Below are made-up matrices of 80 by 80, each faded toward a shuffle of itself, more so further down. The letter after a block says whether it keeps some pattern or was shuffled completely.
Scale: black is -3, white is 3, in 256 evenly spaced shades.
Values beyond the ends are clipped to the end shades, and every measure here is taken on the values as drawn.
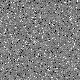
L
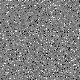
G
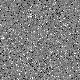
L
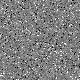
L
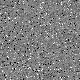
L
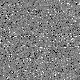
G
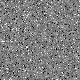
L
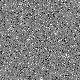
L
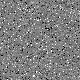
L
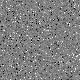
L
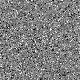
G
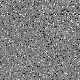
G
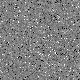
L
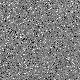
L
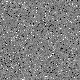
L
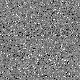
G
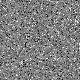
L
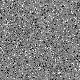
L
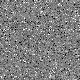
G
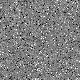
L
